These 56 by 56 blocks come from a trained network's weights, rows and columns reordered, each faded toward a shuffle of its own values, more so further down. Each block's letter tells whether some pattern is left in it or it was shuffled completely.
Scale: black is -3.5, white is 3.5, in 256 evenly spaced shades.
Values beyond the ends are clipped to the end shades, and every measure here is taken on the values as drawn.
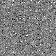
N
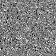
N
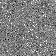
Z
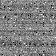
N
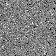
Z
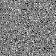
N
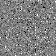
N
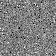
Z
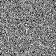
Z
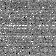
N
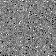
N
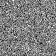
Z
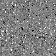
N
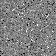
Z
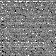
N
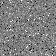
Z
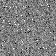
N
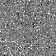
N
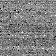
N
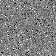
Z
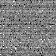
N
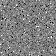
Z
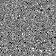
N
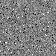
Z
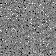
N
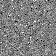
Z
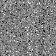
N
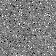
Z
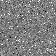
Z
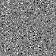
N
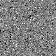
N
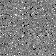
N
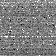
N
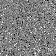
Z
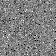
Z
